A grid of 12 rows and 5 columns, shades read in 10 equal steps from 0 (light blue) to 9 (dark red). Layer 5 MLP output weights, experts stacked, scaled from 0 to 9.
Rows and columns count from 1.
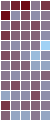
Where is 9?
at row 1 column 3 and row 2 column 1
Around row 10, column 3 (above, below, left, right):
4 5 3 6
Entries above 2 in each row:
5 5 5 5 4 4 3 5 5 4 5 2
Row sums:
33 25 25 25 15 18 18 20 23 17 25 15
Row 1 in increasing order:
4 5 7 8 9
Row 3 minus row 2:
-5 3 -1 3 0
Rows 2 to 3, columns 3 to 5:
6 3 4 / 5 6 4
